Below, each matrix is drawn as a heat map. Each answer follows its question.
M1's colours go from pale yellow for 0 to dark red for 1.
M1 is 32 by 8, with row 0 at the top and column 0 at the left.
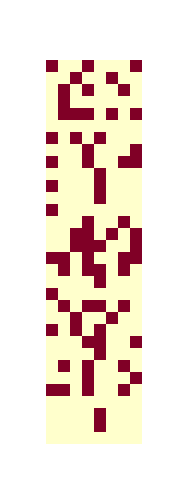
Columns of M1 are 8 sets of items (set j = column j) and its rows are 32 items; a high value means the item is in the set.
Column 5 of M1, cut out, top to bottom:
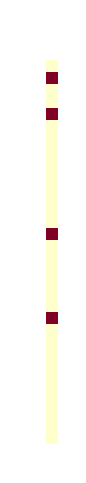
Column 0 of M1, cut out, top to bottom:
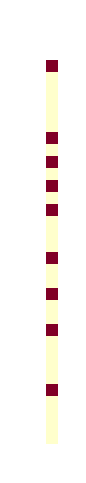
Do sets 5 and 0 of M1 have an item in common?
no
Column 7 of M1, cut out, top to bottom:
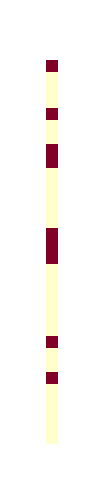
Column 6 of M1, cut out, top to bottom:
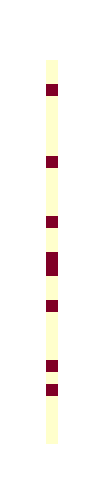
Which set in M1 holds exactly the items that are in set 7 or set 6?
3
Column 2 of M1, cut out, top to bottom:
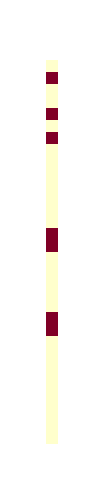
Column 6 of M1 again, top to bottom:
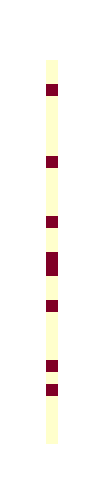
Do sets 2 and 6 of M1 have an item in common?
no
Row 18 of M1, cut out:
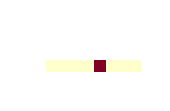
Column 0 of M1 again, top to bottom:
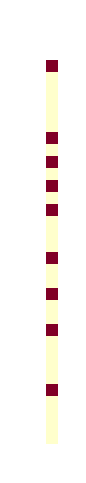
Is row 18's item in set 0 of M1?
no
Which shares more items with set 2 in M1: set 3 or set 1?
set 3
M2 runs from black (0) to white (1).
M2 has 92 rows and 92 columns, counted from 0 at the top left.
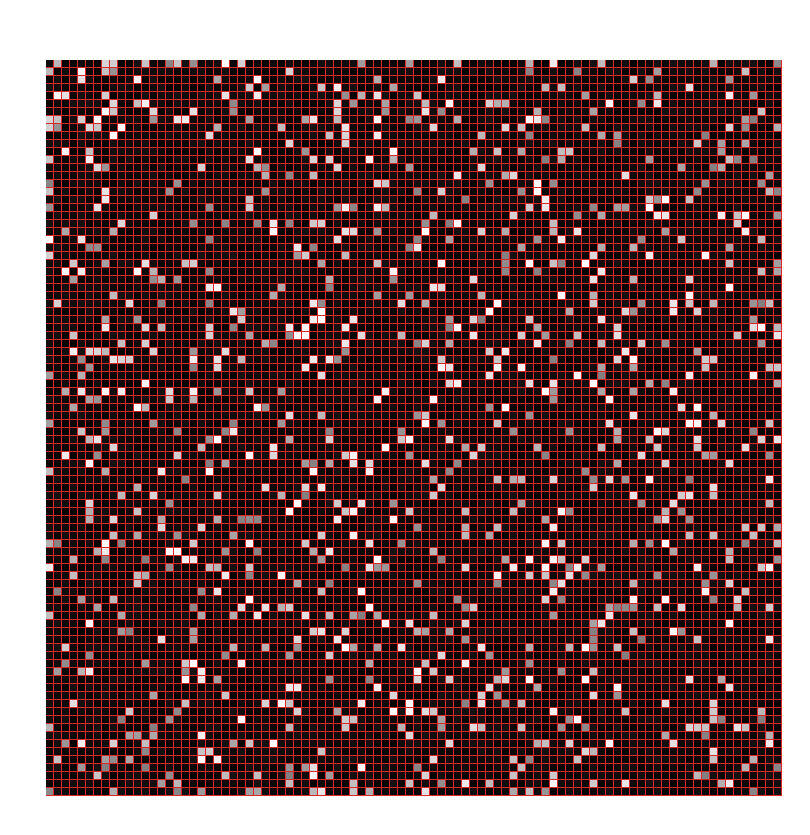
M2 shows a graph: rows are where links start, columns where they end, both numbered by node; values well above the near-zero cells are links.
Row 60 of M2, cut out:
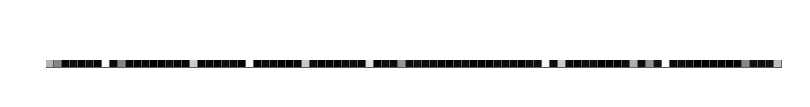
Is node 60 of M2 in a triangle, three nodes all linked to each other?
yes
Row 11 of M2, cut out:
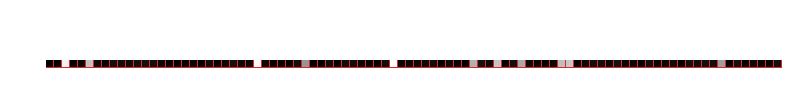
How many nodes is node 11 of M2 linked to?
11
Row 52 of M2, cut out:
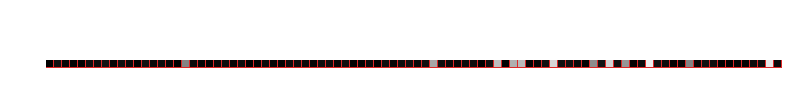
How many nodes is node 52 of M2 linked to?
12
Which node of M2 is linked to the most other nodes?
node 7
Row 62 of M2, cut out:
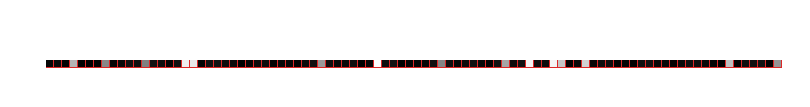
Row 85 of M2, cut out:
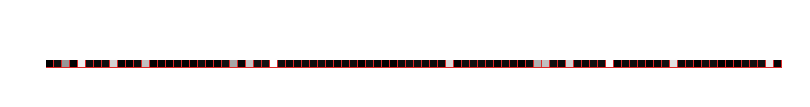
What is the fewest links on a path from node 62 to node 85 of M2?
1
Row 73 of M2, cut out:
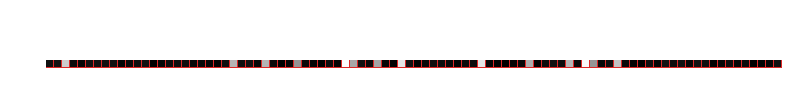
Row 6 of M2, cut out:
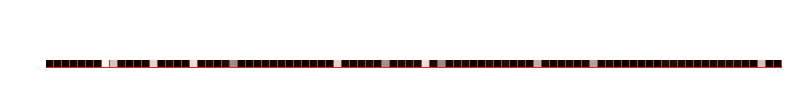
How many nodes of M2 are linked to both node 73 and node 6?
2
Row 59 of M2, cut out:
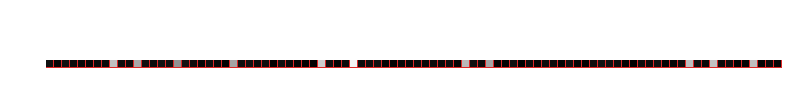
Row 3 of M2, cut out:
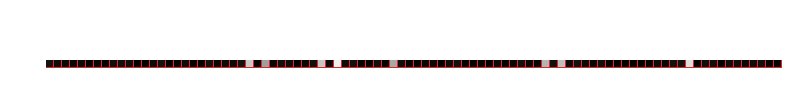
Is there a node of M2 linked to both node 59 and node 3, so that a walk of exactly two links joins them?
yes
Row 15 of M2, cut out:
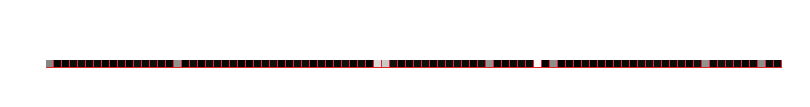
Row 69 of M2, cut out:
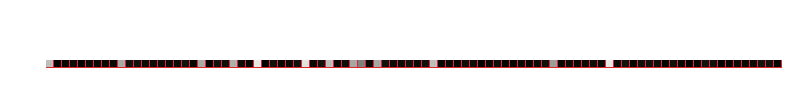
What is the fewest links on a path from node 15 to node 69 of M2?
2
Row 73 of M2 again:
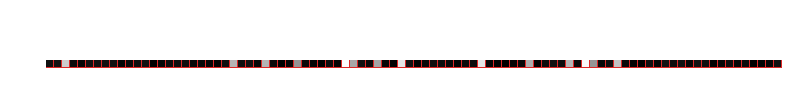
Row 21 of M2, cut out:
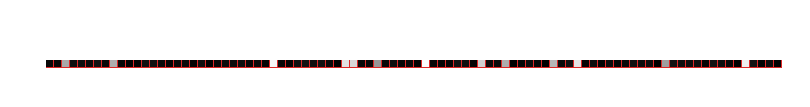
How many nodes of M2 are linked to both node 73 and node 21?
5
